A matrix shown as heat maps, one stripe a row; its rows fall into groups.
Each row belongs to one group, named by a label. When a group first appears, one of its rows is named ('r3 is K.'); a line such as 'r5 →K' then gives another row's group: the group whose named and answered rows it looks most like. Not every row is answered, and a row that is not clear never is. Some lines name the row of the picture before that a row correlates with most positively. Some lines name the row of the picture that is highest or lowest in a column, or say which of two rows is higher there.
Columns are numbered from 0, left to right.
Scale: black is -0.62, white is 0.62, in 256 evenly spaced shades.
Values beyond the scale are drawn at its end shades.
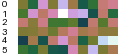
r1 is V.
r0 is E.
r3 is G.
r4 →E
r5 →G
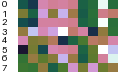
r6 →E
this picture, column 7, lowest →3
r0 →E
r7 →G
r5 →E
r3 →V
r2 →E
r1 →E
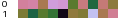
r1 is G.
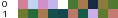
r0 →V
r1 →G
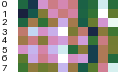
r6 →V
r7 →E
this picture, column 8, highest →1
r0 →E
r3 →V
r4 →V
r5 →V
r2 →E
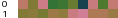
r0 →G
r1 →G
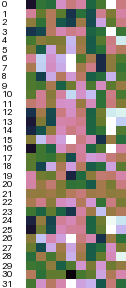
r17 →G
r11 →V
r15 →V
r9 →G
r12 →E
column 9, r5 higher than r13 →No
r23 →G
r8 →E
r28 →E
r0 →E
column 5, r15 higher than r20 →Yes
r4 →E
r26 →V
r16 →E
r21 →G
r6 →V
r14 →E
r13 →E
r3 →E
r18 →E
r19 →G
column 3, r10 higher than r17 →Yes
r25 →E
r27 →E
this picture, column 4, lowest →30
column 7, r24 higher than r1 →No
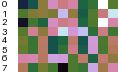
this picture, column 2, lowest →2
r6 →V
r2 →E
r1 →E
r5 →G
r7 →G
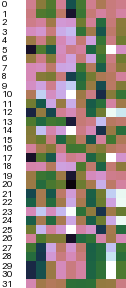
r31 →G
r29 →E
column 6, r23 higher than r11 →Yes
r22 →E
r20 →G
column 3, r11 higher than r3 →No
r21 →E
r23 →V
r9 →V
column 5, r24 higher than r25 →No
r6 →V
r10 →V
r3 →V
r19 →G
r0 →G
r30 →E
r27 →E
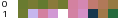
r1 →V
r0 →G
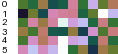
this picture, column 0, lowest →1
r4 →V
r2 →V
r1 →E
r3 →G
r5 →V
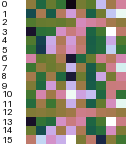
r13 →E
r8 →G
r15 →V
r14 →E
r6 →G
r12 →G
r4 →E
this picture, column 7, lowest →15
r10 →V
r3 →E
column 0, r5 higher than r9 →No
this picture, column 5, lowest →6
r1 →E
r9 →E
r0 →G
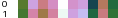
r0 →V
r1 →V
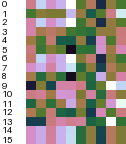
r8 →G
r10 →V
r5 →G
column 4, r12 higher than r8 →Yes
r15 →V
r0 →V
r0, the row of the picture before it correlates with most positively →0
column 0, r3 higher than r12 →Yes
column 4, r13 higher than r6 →No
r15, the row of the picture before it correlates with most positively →0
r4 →G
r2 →V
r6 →V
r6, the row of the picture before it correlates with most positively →0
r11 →E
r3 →G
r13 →E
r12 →G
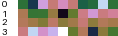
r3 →V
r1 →G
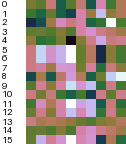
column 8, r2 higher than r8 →Yes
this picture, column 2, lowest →8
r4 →G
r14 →G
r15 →V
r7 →V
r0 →G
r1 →G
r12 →V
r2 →E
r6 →V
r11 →V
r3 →G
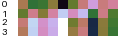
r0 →G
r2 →V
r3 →V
